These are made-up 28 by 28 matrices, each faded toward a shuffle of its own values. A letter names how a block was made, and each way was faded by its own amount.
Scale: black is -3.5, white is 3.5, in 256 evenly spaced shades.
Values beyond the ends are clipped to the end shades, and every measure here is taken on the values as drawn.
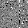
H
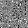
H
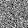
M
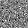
M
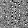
H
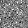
H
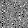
H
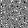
H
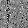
H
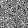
M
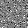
H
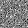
M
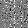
H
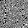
H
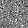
H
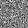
M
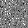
H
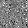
H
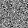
M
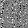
H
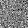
M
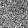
M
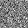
M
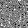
H
